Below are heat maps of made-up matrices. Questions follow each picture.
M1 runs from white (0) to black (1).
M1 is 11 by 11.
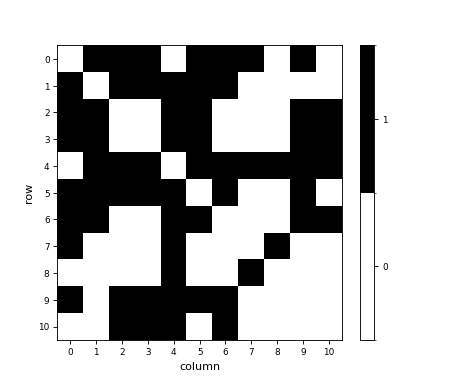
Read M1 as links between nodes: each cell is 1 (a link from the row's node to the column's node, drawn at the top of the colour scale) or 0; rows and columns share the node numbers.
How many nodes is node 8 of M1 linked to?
2
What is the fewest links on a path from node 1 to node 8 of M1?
2
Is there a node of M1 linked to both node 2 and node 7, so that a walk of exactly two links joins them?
yes
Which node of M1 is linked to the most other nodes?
node 4
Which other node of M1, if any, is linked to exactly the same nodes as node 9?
node 1
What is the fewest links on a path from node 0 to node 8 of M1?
2
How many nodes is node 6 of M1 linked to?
6
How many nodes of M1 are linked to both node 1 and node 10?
4
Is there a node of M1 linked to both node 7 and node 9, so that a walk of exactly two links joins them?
yes
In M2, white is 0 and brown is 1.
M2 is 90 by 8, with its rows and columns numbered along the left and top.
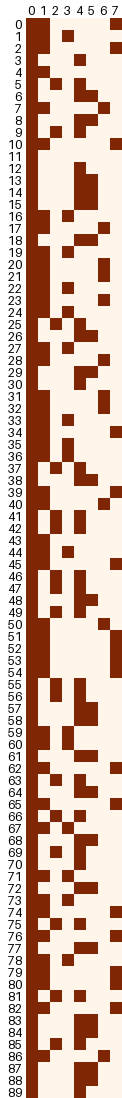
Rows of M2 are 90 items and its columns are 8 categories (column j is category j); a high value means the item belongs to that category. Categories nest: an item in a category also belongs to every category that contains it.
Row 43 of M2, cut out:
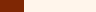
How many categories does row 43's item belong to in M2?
2
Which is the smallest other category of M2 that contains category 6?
1
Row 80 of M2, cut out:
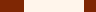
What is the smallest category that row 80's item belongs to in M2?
7
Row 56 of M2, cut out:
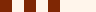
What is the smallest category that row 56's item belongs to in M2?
2
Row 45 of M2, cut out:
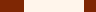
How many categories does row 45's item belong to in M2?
3
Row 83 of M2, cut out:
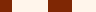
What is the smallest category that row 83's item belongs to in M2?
5
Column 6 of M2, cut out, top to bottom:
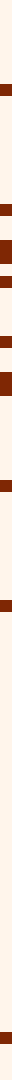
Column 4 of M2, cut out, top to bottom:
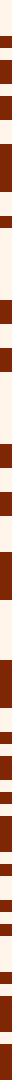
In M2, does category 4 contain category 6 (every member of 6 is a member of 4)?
no
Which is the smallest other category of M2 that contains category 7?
1
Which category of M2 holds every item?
0
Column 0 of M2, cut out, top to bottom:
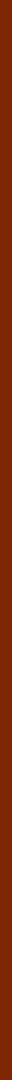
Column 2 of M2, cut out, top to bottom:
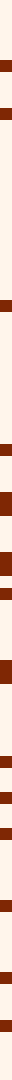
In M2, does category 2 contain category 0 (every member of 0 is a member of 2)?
no
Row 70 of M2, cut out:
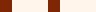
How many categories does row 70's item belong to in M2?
2
